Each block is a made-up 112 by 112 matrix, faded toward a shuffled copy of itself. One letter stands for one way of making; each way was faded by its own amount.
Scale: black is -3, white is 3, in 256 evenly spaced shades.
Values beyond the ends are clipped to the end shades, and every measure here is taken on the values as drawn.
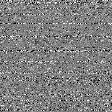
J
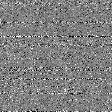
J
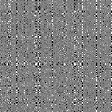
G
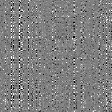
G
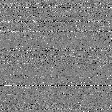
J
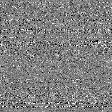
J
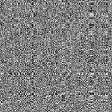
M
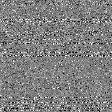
J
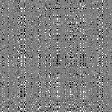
G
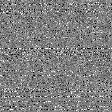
J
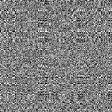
M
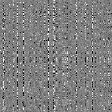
G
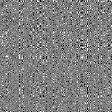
G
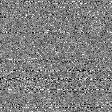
J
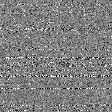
J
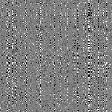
G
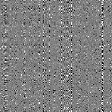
G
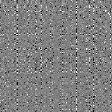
G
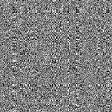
M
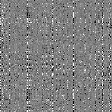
G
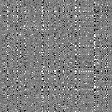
G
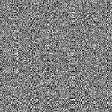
M
